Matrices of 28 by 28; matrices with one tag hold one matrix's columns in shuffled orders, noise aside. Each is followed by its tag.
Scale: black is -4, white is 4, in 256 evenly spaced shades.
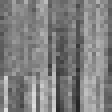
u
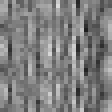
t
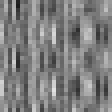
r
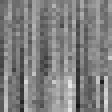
u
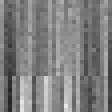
u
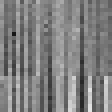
u
